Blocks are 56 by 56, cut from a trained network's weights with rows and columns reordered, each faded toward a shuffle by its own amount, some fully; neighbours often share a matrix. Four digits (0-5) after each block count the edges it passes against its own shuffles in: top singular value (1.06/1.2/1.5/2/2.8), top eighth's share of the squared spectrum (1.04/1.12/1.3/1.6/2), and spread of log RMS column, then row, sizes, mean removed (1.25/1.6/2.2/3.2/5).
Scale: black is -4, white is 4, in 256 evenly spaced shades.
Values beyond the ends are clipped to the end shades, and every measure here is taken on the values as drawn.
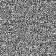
2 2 0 0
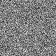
0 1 0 0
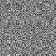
4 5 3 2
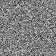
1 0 0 0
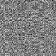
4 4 2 2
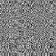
4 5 3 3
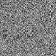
3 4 2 0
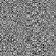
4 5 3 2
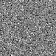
2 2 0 0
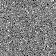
0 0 0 0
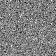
0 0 0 0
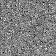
0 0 0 0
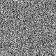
2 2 0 0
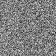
0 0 0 0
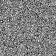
0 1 0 0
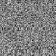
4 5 2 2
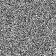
0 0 0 0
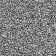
0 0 0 0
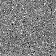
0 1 0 0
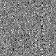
3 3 2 0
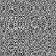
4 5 3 1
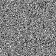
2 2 0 0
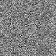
3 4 2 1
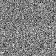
2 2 0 0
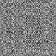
4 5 3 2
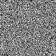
2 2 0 0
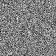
2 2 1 0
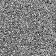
1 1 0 0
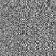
3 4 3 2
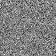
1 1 0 0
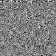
3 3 1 2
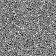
1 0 0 0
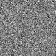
2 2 0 0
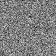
1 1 0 0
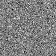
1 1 0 0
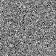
2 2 0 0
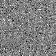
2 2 0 0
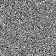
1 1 0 0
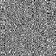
3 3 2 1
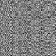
4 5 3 1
